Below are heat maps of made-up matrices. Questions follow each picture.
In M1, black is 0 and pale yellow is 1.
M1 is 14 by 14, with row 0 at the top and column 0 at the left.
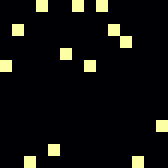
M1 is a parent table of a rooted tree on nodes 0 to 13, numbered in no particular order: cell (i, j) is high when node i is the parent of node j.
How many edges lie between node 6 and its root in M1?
4
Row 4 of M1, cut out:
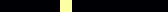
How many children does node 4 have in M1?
1
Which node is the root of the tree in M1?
12
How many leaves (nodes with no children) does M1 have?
6
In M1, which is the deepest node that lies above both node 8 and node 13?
0
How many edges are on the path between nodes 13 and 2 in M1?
1
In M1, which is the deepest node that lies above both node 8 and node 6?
0
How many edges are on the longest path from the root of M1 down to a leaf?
8
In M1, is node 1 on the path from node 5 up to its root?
no
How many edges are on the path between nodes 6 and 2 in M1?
5
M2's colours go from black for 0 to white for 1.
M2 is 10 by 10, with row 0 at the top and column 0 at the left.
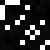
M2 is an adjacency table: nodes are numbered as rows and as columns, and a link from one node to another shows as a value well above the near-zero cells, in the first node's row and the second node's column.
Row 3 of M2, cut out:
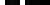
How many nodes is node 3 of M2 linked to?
2
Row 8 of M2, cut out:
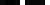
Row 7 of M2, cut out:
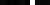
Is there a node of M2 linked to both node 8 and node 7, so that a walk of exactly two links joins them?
no
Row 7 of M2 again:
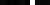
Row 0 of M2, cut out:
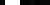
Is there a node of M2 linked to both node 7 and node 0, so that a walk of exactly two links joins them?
no
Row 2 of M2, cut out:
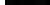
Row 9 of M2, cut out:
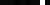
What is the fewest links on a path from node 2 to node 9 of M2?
5
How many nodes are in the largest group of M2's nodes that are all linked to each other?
2
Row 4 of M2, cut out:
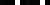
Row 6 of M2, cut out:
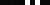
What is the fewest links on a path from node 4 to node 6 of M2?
5
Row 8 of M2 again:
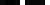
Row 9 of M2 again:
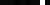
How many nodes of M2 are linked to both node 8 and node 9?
0
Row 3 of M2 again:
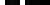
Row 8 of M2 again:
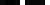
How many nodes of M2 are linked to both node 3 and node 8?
1
